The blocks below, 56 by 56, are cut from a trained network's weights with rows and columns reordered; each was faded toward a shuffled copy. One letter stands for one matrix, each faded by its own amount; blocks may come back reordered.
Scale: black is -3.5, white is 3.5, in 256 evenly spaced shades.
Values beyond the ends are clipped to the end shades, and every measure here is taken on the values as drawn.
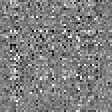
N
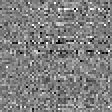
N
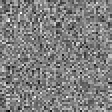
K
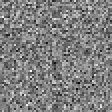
K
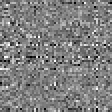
N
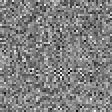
K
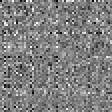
N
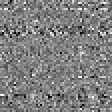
N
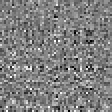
N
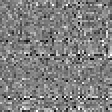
N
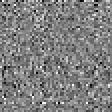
N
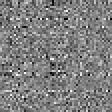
N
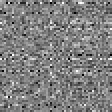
N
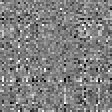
N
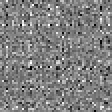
N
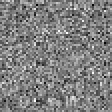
K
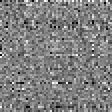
N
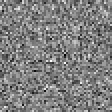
K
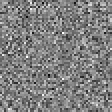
K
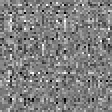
N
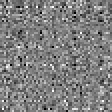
N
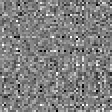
N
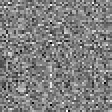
K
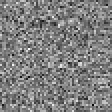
K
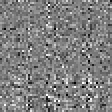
N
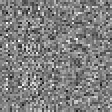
K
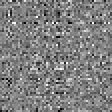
N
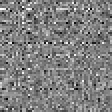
N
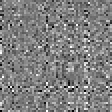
N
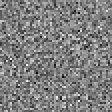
K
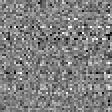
N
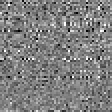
N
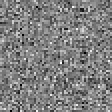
K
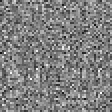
K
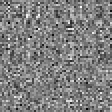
K
